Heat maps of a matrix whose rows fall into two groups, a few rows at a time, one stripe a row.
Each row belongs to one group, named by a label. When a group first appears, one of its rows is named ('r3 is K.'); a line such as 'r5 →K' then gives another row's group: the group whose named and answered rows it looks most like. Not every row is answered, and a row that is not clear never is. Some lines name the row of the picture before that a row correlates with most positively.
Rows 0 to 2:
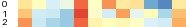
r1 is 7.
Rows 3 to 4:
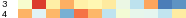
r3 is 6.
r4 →7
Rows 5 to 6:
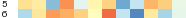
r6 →6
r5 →6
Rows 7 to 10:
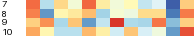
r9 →6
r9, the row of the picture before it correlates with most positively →5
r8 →7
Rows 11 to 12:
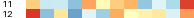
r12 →7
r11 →7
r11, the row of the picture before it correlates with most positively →10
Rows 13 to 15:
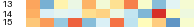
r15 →6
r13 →7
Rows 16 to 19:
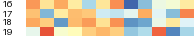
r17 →7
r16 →6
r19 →6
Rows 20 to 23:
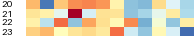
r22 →7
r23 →6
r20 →6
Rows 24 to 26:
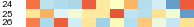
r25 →6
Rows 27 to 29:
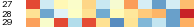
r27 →7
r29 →7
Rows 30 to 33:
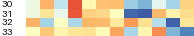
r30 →6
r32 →7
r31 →6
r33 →6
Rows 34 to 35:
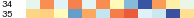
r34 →6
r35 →7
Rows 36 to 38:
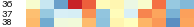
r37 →7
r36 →6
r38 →7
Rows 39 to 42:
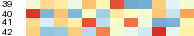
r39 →6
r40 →7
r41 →7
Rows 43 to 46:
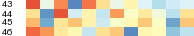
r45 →7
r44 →7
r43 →7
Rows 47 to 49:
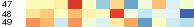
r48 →6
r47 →6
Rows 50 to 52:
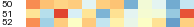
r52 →7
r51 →7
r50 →6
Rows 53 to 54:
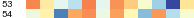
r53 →7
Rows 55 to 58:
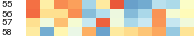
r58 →7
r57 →6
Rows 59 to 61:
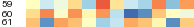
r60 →6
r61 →7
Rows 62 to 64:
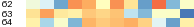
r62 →6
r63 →6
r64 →7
